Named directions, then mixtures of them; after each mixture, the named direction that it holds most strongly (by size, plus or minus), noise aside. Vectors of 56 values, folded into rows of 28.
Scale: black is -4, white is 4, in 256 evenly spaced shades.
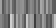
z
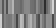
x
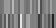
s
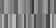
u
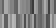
u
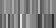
s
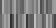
z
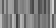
x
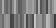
z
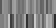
z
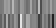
s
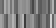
u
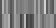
z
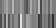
s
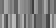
u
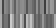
z
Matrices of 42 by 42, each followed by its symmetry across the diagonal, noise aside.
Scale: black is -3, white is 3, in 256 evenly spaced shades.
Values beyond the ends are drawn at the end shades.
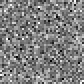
symmetric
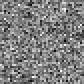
neither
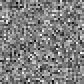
antisymmetric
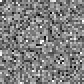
symmetric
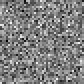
antisymmetric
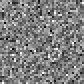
symmetric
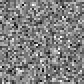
neither
